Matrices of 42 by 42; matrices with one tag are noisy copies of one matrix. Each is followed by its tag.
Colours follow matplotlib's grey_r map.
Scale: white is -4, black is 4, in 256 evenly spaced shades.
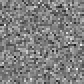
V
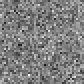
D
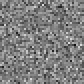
V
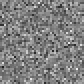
V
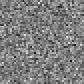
V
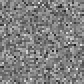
V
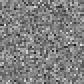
V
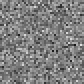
V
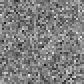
D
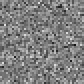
V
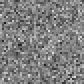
D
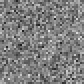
D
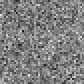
D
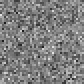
D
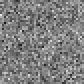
D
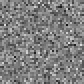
V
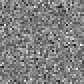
V
